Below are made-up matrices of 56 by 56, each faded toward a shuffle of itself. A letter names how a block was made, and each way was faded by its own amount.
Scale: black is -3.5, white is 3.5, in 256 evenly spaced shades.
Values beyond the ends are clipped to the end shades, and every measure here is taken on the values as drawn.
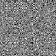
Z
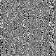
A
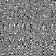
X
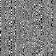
A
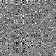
X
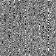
A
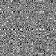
Z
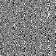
A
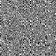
Z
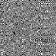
Z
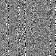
A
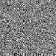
Z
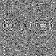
Z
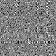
X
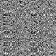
Z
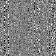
A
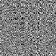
Z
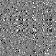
X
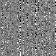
A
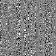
A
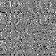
X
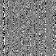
A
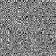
Z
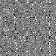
X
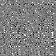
X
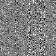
A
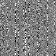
A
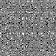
X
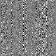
A
